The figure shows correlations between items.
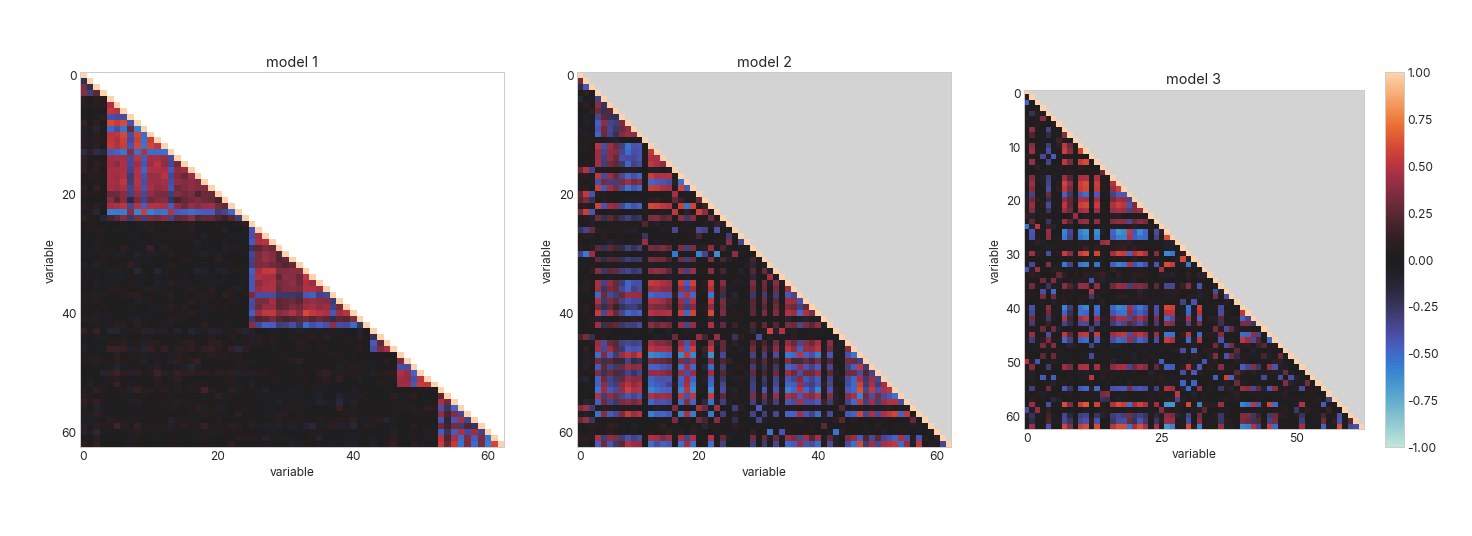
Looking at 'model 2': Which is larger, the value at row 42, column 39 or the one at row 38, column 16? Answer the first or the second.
the first
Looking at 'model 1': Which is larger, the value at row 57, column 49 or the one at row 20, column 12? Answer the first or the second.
the second
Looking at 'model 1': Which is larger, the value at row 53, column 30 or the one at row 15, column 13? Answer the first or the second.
the first
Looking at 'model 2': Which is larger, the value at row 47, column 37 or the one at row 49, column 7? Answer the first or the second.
the first
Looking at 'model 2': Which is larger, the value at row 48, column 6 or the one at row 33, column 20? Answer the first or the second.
the first
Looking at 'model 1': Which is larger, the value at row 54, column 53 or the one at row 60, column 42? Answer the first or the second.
the first
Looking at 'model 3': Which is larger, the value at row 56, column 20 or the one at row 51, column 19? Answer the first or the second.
the first
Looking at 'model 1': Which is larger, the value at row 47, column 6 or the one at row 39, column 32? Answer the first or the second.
the second
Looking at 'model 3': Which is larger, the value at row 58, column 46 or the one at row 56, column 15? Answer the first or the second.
the second
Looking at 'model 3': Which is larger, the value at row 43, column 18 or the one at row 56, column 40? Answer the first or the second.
the second
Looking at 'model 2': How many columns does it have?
63
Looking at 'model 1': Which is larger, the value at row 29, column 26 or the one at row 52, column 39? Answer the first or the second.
the first
